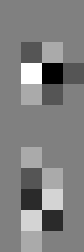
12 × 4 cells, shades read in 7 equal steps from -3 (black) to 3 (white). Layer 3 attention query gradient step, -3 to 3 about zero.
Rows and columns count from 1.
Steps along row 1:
same same same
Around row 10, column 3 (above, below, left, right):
1 -2 -2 0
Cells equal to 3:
1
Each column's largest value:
0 3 2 0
